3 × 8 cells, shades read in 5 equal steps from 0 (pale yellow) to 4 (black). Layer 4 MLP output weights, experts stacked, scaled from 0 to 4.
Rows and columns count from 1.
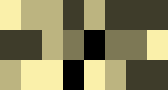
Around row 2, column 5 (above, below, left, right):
1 0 2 2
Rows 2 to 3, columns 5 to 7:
4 2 2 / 0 1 3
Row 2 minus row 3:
2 3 1 -2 4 1 -1 -3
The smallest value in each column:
0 0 0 2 0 1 2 0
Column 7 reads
3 2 3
